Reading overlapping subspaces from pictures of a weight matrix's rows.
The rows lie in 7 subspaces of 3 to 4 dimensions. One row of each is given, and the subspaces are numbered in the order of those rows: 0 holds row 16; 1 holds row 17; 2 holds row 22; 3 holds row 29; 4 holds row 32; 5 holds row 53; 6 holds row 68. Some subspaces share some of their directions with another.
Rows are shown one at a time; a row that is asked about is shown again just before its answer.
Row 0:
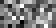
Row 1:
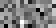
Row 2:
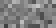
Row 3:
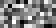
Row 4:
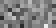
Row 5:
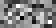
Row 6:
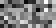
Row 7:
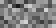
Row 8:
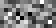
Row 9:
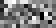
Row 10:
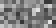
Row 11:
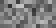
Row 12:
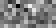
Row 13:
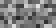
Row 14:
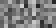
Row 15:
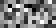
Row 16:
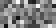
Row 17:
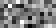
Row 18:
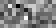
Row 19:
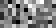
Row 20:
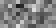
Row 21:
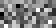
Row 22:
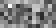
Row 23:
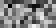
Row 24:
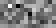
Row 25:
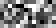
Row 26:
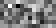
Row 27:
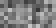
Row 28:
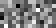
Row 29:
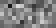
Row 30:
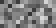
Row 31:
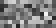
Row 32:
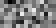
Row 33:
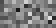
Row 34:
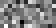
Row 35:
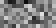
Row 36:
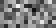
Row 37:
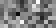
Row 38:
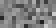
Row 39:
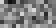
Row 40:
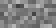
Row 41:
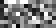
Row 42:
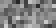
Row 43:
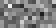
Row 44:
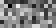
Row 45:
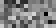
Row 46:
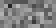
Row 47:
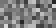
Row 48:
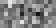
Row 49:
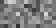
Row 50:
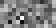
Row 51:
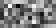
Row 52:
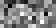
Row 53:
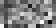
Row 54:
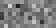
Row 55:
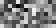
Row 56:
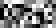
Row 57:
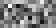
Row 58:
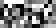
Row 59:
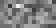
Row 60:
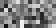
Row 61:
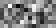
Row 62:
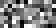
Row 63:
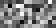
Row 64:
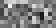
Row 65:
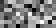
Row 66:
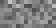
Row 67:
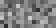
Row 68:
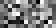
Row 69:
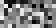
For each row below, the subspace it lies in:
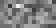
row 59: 5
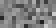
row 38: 1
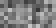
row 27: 2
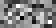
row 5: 5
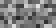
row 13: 0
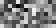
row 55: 5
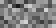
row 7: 2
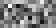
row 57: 5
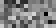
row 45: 5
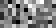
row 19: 4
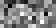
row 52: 5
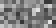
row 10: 2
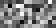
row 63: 4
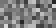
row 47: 0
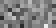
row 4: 3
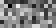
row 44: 4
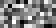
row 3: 1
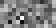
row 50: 5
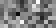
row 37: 6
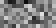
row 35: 2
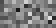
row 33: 4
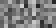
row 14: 0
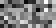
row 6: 2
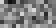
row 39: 4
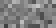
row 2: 1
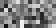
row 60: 0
